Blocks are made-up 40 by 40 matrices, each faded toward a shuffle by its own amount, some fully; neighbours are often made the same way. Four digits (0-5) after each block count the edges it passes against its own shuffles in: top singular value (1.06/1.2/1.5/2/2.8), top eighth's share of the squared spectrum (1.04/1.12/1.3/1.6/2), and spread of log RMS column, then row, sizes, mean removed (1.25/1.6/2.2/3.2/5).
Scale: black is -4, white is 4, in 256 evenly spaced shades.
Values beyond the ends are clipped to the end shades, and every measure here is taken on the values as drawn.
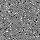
1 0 0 0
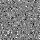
3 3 1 1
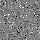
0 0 0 0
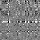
4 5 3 3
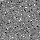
0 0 0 0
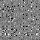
3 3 2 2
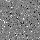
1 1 0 0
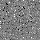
1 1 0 0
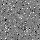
0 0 0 0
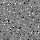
0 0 0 0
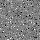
0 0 0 0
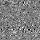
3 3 0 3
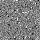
0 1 0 0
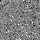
0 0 0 0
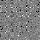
3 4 1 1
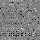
3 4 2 2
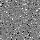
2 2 0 0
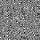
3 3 1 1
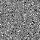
2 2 1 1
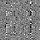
4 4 2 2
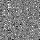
2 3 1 0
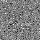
2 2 0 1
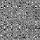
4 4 2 1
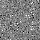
2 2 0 0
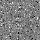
2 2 1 0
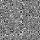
3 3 2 1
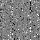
2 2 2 0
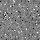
0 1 0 0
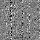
2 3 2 0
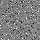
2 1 0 0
